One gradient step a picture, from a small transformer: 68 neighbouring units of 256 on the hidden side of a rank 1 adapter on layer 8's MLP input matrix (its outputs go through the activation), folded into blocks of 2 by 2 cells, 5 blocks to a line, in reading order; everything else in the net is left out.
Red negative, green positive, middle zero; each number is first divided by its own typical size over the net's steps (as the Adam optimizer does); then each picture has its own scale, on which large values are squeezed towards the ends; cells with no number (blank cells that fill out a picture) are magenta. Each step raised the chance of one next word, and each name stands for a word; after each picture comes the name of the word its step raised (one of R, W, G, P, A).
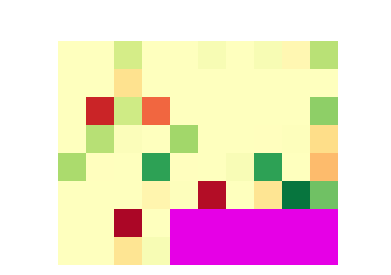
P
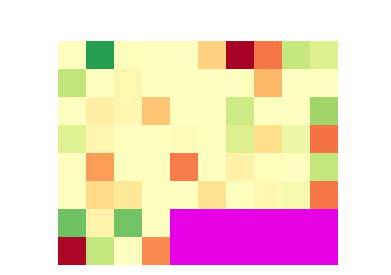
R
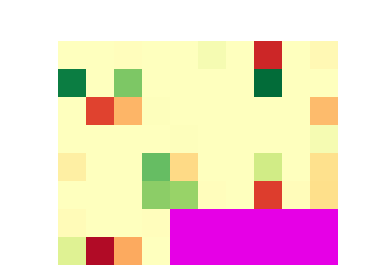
P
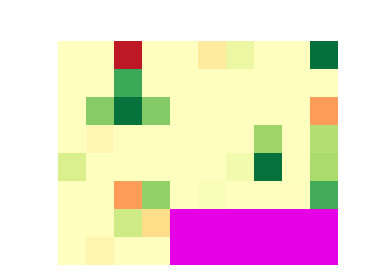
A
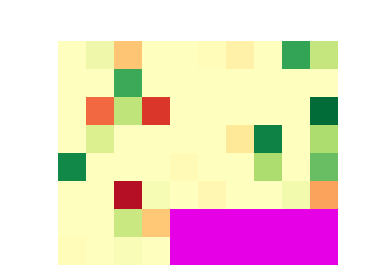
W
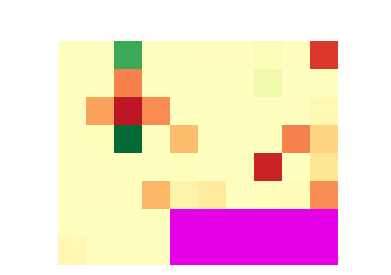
A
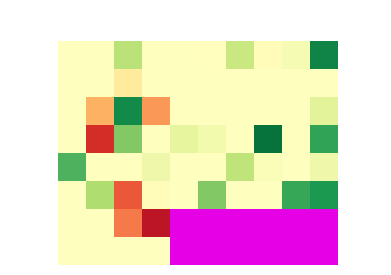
W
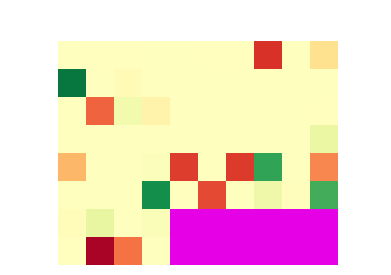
P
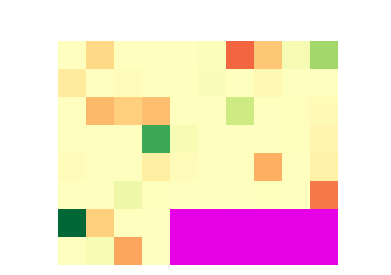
R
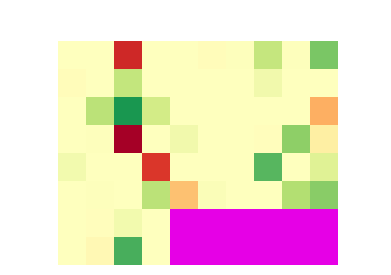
A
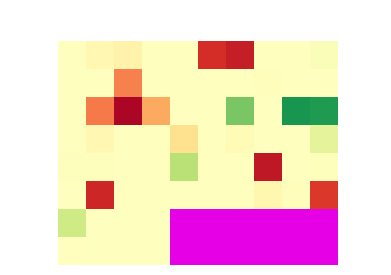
A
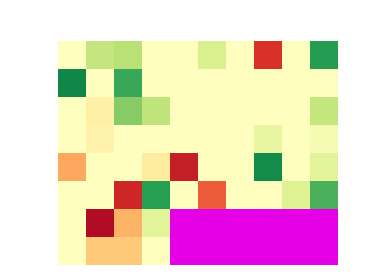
P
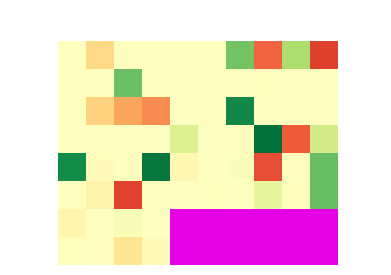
W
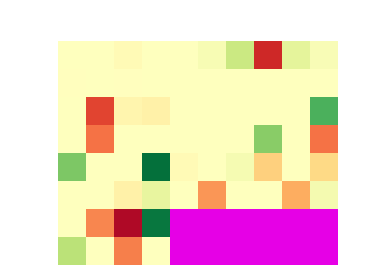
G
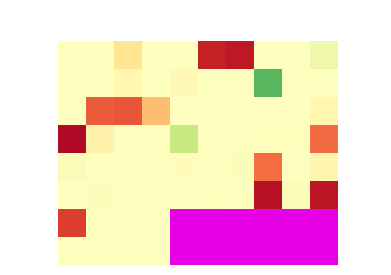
R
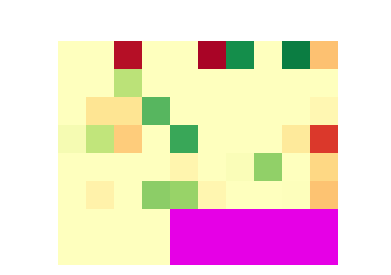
G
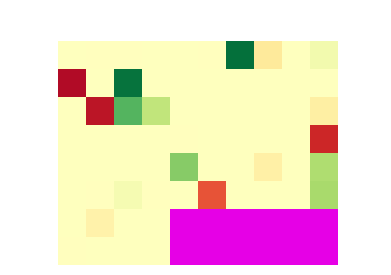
G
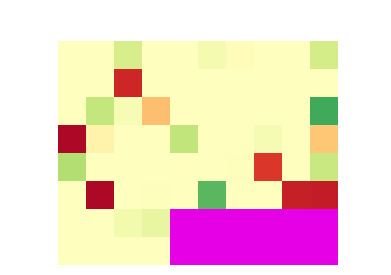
P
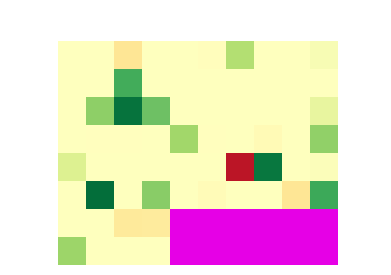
A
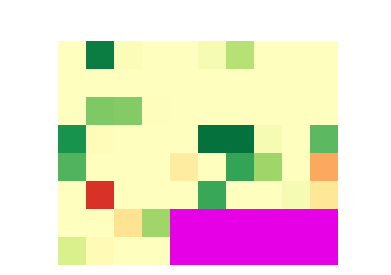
P
